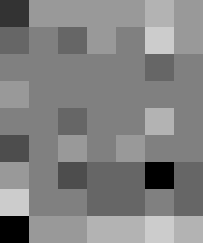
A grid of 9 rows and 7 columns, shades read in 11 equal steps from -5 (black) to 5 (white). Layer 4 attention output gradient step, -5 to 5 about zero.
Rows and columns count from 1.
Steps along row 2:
up down up down up down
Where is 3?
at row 2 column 6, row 8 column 1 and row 9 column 6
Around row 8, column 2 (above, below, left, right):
0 1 3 0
